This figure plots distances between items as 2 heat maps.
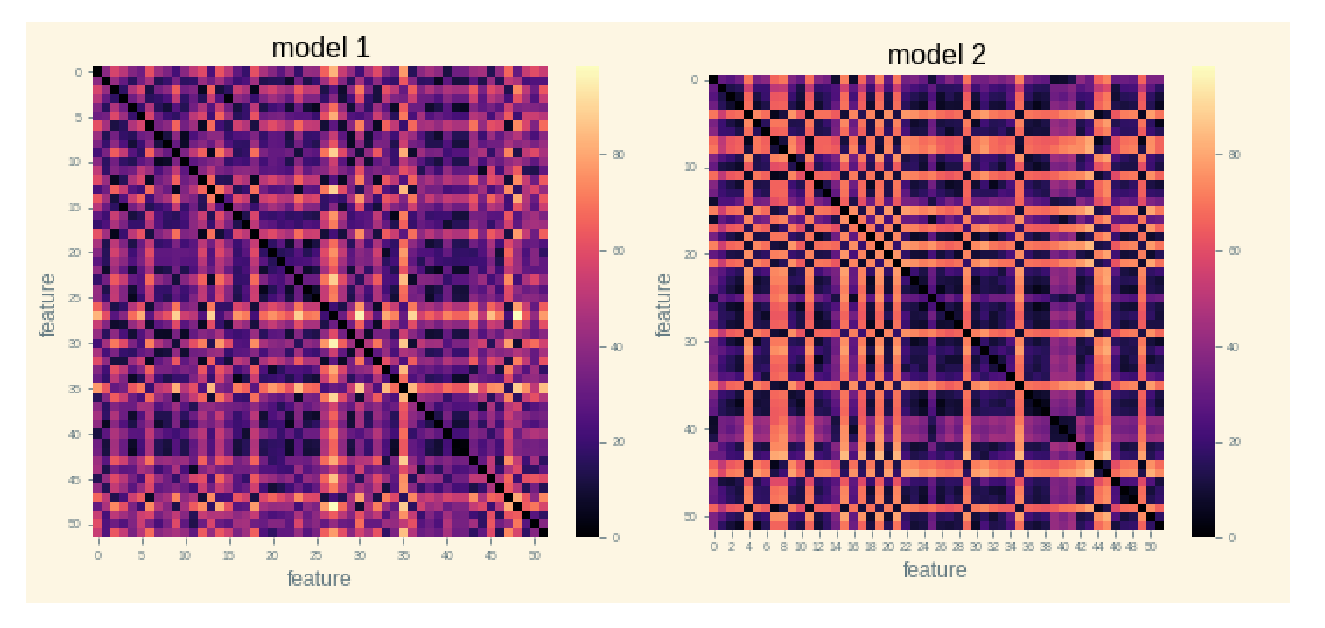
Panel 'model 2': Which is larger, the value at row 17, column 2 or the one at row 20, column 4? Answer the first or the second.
the second
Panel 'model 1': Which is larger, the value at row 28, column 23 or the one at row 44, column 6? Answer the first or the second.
the first
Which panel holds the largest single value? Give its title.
model 1
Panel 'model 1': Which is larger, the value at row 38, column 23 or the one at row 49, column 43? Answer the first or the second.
the first
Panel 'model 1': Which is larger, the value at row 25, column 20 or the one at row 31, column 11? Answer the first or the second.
the second
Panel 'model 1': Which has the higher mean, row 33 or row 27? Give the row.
27
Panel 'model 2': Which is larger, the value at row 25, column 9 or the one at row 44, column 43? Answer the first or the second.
the second
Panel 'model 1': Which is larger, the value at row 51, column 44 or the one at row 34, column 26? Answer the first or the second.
the second
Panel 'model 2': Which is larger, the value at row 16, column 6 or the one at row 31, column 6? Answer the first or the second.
the first
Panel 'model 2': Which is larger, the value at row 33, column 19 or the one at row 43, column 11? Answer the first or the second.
the second
